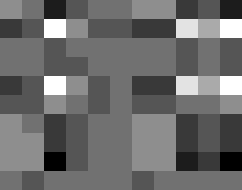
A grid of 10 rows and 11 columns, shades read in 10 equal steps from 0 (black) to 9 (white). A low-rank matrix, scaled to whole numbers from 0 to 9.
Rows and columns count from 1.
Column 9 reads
2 8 3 3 8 4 2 2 1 4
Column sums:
39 38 38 37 37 39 38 39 37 39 38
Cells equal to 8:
2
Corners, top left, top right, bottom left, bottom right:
5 1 4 4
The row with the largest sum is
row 5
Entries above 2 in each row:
8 8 11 11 8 11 8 8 7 11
